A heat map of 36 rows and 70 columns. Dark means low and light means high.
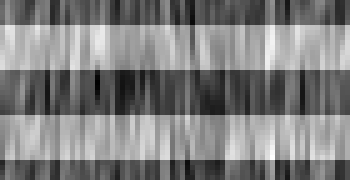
Slope: none. Ninth with the lowest average: centre. Average level on the scale: 50%. Stripes: horizontal, repeating 2 times.
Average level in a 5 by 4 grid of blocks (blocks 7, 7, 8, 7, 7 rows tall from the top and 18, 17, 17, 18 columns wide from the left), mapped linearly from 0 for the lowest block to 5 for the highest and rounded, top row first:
2212 / 5445 / 1001 / 4434 / 3323
